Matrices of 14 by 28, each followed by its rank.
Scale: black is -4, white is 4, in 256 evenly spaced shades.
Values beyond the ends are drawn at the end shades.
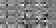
three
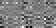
three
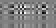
one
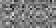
three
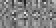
three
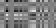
one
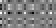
one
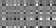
one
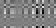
one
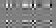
one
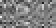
three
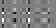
one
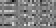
three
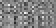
three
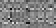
three
